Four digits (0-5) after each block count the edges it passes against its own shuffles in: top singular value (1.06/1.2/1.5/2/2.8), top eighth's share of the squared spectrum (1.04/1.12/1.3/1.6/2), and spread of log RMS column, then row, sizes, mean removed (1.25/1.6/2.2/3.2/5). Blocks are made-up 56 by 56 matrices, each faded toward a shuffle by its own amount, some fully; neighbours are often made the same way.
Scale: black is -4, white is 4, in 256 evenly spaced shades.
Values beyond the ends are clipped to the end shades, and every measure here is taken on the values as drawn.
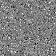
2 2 0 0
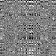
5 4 3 3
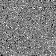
0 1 0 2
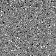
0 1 0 0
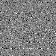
1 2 0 2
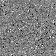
0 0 0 0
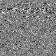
1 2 0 3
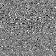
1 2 0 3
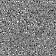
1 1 0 2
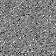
1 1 0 1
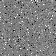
0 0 0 0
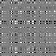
5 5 3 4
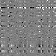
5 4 2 2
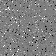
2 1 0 0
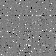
3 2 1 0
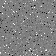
1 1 0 0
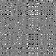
4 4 2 2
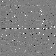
3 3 0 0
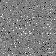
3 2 0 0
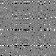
4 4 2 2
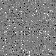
3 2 1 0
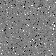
1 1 0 0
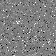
2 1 0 0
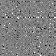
4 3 1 2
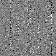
2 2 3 0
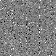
1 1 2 0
